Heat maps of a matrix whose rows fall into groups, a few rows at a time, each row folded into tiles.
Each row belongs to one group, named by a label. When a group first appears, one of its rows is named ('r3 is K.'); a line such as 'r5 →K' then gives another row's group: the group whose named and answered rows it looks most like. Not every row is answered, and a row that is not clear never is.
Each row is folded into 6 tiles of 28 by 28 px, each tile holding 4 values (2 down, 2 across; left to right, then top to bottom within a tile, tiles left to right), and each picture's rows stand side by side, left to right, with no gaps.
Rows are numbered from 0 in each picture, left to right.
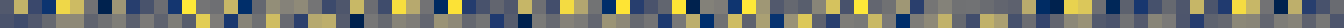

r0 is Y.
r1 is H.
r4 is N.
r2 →Y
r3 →Y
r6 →Y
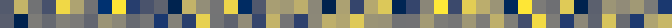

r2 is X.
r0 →Y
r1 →H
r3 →H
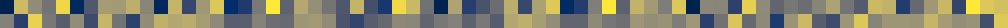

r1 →X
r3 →X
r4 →N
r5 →X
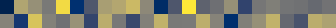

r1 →H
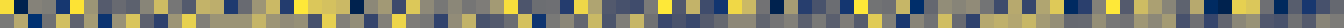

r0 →N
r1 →X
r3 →N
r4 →Y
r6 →X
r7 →Y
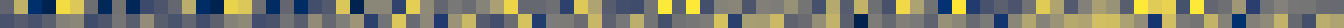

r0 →Y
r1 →Y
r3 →N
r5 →Y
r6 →X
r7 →H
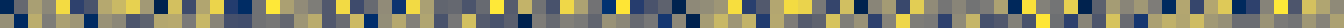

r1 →X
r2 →N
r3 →Y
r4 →H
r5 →N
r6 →H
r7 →X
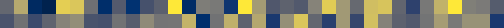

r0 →Y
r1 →N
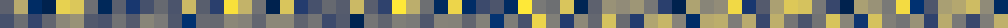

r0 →Y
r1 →Y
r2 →Y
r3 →H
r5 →H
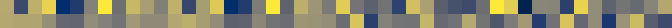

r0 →X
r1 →X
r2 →N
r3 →N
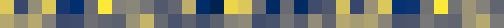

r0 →X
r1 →Y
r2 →X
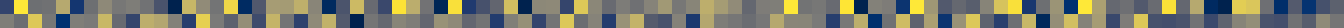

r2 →Y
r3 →N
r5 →N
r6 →N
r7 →Y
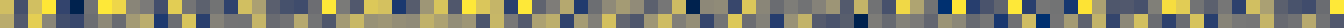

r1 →N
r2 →X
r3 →H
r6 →N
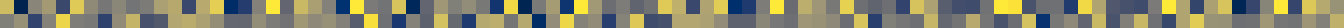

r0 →N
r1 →X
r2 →H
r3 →N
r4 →X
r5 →N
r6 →N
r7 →X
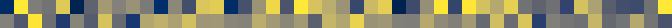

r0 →H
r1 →X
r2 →X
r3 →N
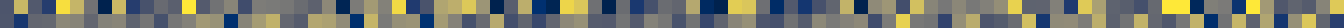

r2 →H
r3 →Y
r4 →Y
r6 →N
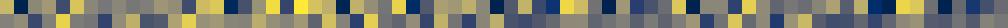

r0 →N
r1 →X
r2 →H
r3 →Y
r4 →N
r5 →Y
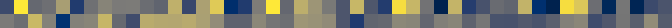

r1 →X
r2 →Y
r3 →Y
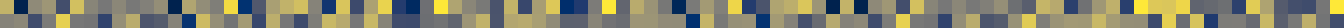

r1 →H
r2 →X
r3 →X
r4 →H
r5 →N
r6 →X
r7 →N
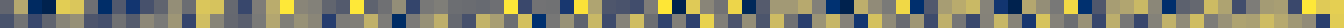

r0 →Y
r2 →H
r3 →N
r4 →H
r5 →H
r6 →H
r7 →X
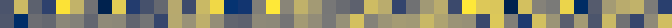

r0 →Y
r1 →X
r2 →X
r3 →H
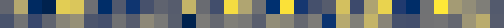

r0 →Y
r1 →Y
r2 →X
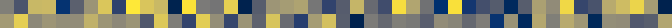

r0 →X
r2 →Y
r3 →H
